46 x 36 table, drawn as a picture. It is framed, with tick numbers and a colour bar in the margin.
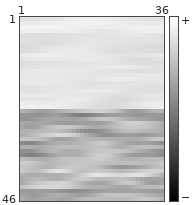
The table splits into 2 rows of 1 panel. Panel 1,1: very high, streaked across, faint in contrast. Panel 2,1: high, streaked across.
